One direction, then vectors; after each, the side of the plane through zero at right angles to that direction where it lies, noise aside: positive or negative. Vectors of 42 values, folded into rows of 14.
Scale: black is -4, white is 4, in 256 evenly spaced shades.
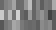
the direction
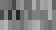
negative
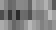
negative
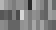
negative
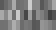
positive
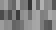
negative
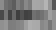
negative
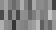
negative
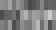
negative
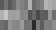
positive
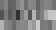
negative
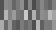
negative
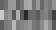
positive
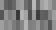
negative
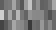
positive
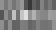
negative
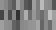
negative
